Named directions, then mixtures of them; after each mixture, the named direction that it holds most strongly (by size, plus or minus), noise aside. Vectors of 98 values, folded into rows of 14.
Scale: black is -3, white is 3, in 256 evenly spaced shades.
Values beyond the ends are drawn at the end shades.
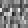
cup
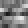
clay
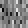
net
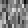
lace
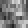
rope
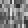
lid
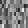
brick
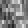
rope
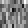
lace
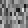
brick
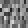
cup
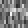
lid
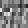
cup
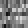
clay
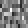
cup
